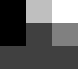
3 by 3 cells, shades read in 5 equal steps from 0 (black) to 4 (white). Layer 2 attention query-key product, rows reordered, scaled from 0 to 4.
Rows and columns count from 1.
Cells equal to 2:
1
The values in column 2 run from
1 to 3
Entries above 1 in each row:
2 1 0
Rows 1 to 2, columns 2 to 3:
3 4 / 1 2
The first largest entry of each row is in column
3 3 1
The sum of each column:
1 5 7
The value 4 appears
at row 1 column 3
